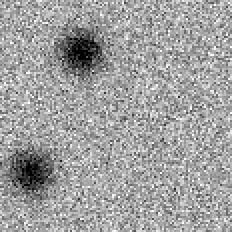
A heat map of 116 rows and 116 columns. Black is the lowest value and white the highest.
The halves do not mirror each other. Two dips sink into the field. Overall the values sit about 60% of the way up the scale. No row or column stands out.
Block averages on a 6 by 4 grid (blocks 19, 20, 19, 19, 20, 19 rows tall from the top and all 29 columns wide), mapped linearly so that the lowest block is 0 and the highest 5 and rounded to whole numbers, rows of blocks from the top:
5455 | 5055 | 5555 | 4555 | 0555 | 4555
